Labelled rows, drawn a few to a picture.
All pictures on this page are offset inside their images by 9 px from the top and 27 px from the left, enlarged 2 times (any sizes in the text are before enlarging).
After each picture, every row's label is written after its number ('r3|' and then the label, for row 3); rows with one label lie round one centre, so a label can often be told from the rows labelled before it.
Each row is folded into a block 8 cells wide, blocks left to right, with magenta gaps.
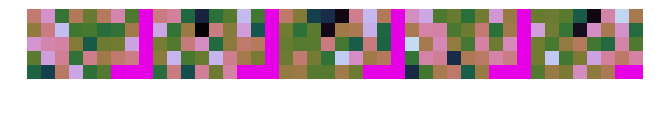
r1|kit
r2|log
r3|log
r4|kit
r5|log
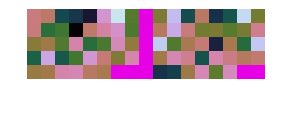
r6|log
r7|kit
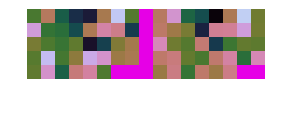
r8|log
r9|log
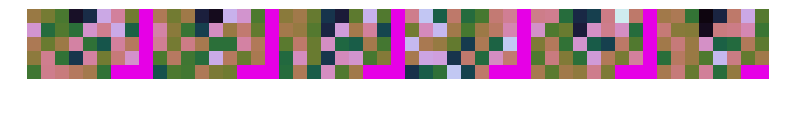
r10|log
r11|log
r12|log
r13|kit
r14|log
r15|log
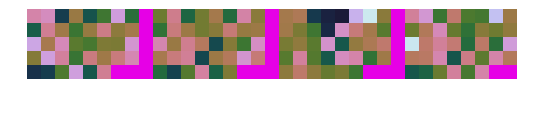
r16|kit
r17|kit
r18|log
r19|kit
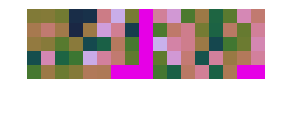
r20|log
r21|kit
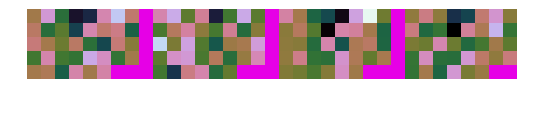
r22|log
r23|kit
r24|log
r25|log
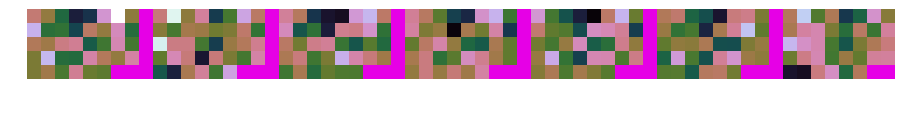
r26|log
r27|kit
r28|log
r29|log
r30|log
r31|log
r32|kit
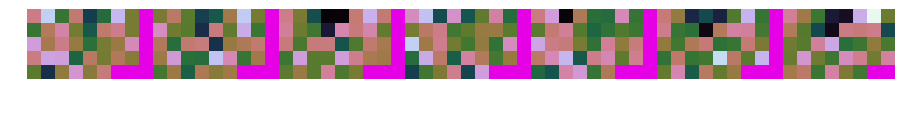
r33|kit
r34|log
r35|log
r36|kit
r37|kit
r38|log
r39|log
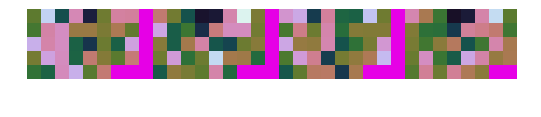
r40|kit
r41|log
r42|kit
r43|log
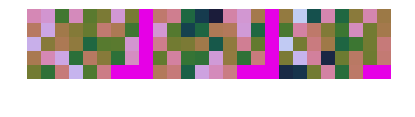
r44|kit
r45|log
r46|kit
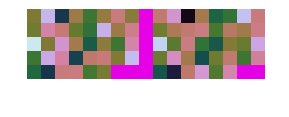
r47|kit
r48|kit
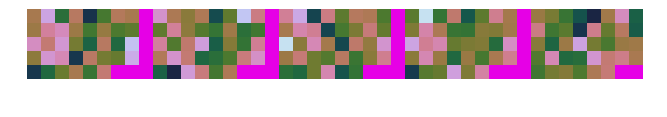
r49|kit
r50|kit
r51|kit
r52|kit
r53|log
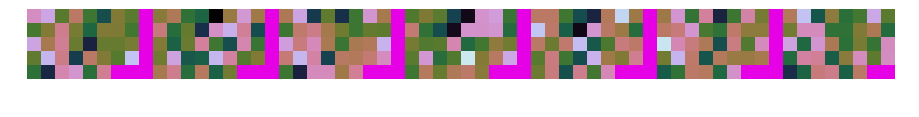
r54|kit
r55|log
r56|kit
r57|log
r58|log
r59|kit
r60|kit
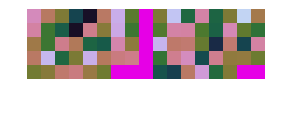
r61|log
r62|kit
